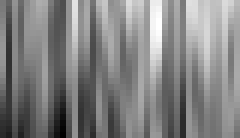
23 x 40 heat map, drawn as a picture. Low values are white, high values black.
On average the colour sits 50% of the way up the scale. The ninth with the highest average is the bottom left. There is an overall slope up to the bottom left. The grain runs up and down. The halves do not mirror each other.
